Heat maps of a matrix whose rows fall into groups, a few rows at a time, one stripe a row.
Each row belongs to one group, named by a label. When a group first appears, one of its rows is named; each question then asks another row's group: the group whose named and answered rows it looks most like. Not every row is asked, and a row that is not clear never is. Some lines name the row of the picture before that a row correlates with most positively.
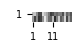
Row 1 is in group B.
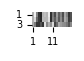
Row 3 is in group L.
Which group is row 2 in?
B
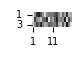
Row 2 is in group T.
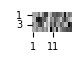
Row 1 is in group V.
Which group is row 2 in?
L
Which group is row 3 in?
B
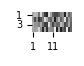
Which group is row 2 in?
B
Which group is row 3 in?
V
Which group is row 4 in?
T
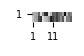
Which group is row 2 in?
B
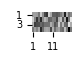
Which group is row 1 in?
V
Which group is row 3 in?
L
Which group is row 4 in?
B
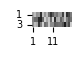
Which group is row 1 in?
B
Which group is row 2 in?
B
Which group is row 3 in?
V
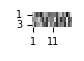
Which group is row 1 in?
L
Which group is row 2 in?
T
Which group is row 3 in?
T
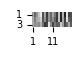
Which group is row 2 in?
T
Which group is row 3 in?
V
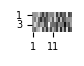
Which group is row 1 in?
T
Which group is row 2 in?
V
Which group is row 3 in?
V
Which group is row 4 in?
T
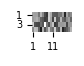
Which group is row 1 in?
V
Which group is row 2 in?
V
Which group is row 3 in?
L
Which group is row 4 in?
V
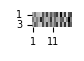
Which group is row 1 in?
T
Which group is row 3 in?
T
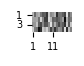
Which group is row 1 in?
T
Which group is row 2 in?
V
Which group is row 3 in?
V
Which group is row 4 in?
B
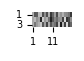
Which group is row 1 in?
T
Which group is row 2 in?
B
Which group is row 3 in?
T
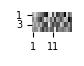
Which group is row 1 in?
V
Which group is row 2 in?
B
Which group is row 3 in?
V
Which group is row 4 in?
T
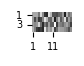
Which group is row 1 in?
V
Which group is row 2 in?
B
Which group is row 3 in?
T
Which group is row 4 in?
L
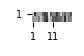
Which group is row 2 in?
V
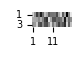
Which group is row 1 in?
L
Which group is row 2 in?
V
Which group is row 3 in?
V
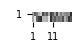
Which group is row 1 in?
T
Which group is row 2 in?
B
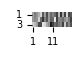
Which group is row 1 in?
T
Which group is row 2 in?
T
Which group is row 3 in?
B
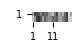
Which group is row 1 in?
L
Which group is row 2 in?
L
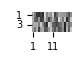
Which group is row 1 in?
L
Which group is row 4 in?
V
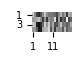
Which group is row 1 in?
L
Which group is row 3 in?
L
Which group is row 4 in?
B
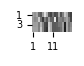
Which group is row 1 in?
B
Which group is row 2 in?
T
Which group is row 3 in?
V
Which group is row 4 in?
V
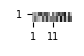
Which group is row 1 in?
V
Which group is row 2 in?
T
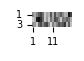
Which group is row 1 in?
B
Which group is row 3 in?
V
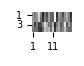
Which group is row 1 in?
T
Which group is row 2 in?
T
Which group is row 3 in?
B
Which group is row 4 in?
B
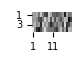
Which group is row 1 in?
V
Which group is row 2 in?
B
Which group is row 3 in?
B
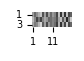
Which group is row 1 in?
T
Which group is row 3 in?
T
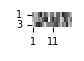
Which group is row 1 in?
V
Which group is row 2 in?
V
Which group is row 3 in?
L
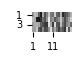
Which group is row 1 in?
V
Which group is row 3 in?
V
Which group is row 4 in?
V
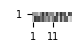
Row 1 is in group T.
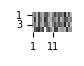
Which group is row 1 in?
V
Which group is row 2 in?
V
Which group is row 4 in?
L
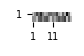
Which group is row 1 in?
L
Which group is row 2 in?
V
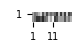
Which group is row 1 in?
T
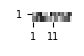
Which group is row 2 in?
L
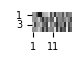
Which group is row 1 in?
B
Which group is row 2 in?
T
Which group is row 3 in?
T
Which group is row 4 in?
T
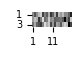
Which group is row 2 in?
V
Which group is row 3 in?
B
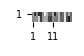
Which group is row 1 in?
B
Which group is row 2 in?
B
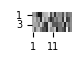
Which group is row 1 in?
B
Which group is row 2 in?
B
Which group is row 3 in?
V
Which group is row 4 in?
T
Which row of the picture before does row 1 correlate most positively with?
1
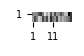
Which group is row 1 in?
B
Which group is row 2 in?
T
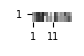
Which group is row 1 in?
L
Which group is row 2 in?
L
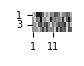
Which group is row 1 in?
L
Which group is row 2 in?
B
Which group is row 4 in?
T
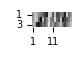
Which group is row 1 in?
V
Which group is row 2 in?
V
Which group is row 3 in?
L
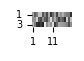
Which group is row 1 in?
T
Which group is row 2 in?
V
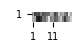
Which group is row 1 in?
L
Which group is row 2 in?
L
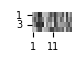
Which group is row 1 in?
B
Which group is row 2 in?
B
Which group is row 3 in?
L
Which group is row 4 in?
B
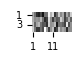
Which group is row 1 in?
L
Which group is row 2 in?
V
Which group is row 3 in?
T
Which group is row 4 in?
L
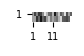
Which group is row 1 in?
B
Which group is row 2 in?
L
